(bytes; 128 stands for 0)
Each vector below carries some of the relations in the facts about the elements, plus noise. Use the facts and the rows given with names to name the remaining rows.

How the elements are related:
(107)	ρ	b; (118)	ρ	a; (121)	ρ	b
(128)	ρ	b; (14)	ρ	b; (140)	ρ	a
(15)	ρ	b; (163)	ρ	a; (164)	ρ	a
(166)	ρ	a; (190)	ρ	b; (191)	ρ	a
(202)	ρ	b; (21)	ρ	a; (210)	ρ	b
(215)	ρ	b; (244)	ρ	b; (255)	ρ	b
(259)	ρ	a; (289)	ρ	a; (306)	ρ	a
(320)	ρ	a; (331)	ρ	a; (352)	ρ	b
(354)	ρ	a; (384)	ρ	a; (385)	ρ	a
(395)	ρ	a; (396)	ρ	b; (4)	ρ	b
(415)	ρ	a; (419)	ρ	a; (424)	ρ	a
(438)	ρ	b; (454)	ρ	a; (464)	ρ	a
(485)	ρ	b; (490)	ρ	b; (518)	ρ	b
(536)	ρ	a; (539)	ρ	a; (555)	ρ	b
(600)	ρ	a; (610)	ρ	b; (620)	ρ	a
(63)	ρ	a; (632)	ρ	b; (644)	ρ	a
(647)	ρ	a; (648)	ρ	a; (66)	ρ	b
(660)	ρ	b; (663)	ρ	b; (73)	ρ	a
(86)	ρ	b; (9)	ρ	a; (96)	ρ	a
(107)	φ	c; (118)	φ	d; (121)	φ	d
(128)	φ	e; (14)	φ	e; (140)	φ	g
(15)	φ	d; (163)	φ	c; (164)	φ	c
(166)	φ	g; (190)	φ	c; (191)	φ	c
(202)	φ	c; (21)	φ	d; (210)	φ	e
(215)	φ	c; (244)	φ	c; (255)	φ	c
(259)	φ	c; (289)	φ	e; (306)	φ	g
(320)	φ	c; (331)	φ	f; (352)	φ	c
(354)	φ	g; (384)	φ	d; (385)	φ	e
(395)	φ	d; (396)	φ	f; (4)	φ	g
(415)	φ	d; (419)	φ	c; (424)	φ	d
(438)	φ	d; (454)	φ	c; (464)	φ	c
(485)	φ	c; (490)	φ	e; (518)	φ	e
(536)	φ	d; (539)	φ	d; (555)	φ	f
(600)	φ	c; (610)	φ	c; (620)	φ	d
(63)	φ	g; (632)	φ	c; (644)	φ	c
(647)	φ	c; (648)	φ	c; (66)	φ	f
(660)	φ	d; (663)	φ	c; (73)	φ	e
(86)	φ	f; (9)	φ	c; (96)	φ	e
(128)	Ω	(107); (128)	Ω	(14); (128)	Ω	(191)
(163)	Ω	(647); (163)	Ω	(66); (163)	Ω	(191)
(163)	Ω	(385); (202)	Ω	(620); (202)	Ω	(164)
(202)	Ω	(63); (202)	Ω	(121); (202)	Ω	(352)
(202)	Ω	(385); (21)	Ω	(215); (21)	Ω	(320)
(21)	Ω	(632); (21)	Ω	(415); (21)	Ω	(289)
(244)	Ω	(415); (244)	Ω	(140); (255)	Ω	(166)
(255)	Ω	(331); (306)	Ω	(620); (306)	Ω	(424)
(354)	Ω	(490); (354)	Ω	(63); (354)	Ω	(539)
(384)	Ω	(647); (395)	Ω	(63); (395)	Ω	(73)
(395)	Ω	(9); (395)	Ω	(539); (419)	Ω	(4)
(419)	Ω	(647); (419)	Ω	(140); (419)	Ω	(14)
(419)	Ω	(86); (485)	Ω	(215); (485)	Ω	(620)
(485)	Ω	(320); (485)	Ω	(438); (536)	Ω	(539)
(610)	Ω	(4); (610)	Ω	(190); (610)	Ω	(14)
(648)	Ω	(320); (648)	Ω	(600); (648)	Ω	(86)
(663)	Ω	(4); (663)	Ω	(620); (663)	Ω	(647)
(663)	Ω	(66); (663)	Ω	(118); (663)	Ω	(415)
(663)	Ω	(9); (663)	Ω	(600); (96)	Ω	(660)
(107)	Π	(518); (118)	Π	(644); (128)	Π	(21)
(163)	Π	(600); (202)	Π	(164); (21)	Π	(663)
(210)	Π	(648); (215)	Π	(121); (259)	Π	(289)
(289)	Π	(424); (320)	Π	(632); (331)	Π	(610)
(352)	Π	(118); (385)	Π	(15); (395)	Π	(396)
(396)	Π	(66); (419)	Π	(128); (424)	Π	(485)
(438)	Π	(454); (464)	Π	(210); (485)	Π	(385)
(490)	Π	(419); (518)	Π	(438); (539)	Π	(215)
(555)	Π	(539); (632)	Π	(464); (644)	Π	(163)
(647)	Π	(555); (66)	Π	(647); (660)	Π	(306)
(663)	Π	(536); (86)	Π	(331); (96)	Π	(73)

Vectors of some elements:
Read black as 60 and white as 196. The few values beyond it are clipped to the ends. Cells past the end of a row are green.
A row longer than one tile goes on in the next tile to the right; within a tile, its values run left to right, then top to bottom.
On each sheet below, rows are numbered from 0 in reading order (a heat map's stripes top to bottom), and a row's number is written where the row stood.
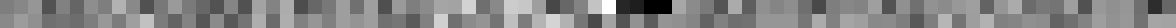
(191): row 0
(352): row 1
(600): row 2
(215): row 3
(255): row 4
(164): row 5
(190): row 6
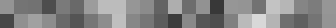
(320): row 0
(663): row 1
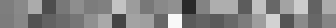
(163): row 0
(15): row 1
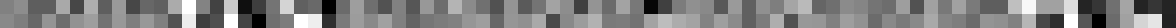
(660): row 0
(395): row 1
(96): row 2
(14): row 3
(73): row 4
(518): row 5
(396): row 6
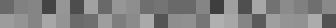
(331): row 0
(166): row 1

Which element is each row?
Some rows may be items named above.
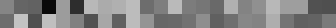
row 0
(354)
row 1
(244)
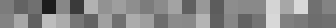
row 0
(63)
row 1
(648)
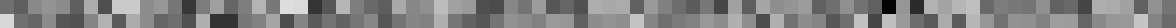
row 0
(385)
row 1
(419)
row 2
(244)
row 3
(620)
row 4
(140)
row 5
(354)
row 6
(620)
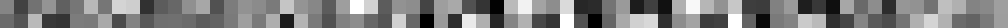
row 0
(419)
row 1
(384)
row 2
(647)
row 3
(396)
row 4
(66)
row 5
(663)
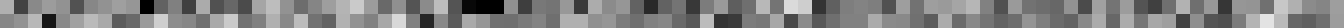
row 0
(610)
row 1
(306)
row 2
(555)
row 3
(4)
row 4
(419)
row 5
(415)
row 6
(107)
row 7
(663)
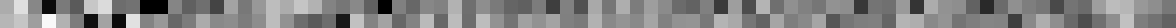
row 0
(539)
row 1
(21)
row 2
(259)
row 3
(424)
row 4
(166)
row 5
(4)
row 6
(320)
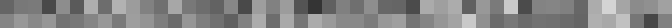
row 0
(118)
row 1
(107)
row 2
(620)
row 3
(485)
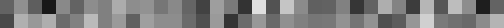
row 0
(289)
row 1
(490)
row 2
(128)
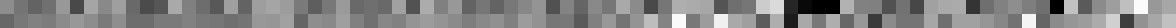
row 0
(86)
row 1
(632)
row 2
(438)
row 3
(191)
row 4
(121)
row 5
(202)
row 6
(536)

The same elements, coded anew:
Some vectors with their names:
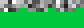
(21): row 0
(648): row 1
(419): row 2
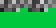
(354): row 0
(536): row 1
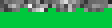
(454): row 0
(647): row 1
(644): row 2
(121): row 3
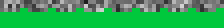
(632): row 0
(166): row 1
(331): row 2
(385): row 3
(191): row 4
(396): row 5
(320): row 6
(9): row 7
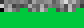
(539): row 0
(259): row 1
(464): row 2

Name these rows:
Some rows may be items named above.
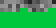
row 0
(352)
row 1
(15)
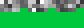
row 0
(163)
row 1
(21)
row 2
(140)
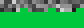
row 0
(536)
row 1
(73)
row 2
(555)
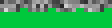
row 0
(215)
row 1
(632)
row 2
(620)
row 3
(215)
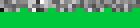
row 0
(395)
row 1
(21)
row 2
(320)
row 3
(96)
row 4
(331)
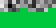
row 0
(128)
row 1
(306)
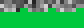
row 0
(66)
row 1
(384)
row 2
(202)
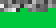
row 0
(647)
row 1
(490)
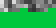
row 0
(663)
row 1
(63)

